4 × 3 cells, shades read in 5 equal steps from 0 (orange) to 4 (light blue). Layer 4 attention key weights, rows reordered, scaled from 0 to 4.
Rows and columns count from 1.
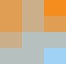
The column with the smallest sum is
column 1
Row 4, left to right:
3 3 4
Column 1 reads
1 1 2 3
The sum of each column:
7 10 8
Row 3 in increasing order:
2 3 3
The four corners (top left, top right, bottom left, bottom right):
1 0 3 4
